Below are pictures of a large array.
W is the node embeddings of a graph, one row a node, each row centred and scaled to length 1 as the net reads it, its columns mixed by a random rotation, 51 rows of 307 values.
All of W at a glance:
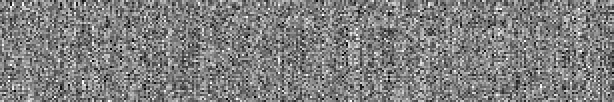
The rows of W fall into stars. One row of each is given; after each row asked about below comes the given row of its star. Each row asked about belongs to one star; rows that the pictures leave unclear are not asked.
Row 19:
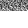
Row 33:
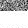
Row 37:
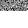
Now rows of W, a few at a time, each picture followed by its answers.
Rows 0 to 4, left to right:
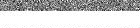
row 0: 37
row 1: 37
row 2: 33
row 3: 19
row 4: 19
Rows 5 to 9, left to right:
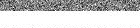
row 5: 37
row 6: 19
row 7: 19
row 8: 37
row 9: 37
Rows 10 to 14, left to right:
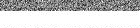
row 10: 37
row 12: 37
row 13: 37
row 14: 19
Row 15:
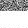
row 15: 19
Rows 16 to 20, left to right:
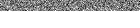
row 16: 19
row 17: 19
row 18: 33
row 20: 37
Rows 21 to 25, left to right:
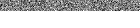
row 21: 19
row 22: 19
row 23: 19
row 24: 37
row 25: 19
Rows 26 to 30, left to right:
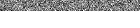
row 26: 33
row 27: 19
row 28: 33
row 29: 19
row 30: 33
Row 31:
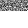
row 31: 19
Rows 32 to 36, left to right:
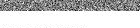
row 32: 19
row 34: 37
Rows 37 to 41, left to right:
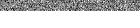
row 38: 19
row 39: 37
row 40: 33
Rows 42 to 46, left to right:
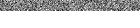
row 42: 33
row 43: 33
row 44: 33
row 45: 37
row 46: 33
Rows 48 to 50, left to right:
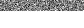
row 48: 33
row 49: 37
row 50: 19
